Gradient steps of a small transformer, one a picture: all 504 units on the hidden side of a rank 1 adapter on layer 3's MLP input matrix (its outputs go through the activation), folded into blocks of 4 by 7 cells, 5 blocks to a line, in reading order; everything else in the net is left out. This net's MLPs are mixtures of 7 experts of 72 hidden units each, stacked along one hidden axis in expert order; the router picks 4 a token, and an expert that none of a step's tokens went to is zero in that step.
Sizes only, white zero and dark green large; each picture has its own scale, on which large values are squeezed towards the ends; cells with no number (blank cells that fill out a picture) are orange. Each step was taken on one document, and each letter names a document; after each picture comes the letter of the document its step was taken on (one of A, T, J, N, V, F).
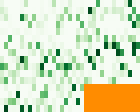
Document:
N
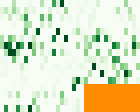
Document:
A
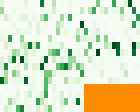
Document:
N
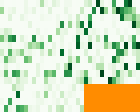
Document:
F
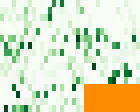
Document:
A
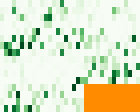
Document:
A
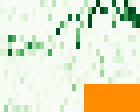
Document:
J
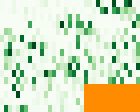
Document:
F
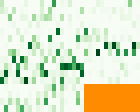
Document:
N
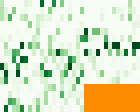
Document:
N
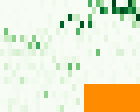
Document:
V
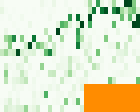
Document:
J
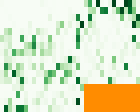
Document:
V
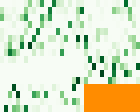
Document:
A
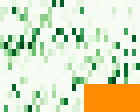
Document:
A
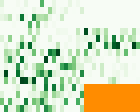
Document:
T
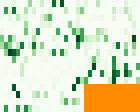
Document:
A
